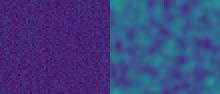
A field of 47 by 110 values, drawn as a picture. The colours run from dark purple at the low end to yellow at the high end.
The table splits into one row of 2 panels. Panel 1,1: very low, fine-grained, faint in contrast. Panel 1,2: low, blotchy.
